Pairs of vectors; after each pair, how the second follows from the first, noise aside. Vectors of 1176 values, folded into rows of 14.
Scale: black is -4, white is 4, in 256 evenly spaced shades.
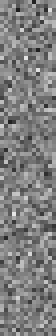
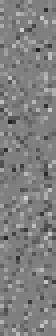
partly zeroed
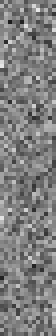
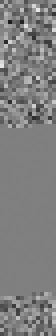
partly zeroed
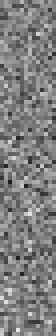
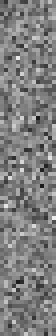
shuffled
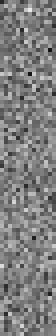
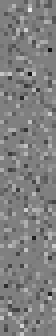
partly zeroed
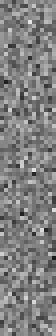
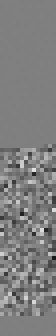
partly zeroed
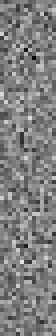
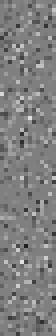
partly zeroed
